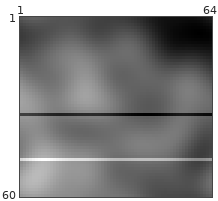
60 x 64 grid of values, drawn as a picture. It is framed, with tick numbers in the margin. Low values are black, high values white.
Mirror symmetry: none. Ninth with the highest average: bottom left. Odd lines: rows 33 and 48. Slope: up to the bottom left. Ninth with the lowest average: top right.
